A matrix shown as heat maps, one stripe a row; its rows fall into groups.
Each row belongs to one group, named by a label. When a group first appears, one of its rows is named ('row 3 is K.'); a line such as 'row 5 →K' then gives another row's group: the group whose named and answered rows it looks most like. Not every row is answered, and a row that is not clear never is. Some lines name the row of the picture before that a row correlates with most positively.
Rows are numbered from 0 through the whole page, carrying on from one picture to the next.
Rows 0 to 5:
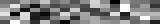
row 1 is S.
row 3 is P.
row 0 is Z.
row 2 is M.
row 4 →P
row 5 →S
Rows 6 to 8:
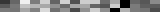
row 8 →Z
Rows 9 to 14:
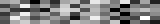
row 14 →S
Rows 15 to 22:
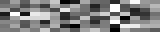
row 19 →S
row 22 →Z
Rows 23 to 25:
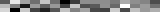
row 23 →S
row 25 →P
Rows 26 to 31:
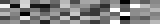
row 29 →M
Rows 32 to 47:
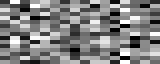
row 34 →M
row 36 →P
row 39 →Z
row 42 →S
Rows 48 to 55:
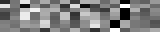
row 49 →M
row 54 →Z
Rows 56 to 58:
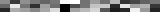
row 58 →S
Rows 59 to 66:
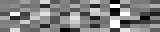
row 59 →Z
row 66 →S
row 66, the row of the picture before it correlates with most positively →57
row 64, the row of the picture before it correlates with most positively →56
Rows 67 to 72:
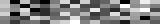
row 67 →P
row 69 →P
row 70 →P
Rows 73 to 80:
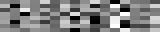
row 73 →Z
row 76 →M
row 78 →P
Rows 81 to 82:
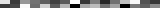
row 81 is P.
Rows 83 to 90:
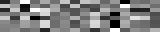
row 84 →M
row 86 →Z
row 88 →Z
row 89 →Z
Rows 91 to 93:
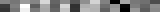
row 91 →Z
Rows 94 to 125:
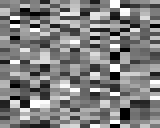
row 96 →M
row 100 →S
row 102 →Z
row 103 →P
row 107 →Z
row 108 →Z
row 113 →Z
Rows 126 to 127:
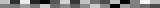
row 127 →Z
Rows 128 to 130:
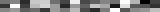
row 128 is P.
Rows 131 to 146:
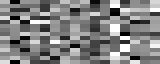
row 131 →P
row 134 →Z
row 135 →P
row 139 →S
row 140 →M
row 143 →M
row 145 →S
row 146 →P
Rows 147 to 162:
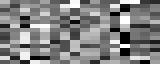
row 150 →Z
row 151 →M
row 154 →Z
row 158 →M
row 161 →P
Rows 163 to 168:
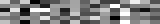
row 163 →P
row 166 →M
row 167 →Z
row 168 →M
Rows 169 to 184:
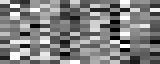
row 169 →M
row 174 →Z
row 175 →P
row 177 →M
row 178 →Z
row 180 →M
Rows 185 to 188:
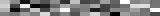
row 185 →M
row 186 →P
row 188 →Z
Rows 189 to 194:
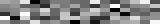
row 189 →P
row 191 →Z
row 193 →P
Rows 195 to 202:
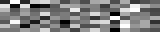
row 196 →P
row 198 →Z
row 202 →Z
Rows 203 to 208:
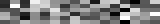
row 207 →M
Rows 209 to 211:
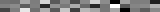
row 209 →Z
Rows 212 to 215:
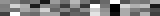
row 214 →Z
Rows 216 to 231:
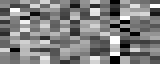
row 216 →Z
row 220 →M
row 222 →Z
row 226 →S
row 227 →S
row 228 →P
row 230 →Z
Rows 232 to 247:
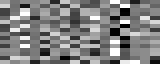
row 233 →M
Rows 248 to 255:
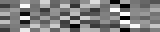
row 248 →Z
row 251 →M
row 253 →M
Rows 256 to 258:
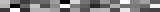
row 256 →M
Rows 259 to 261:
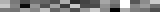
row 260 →M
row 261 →Z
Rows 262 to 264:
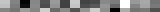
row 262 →M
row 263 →M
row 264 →Z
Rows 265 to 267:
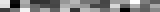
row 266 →P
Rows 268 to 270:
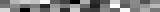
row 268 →S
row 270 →M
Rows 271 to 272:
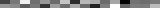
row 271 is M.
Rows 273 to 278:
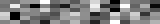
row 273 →Z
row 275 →Z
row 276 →P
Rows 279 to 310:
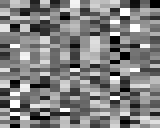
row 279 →S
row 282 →M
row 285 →P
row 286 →P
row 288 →Z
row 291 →Z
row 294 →Z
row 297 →Z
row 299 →P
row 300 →P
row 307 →S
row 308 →P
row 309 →P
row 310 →P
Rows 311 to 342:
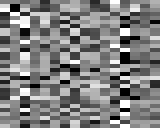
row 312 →P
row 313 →P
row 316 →S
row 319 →M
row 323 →M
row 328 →S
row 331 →S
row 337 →M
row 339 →M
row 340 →Z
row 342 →M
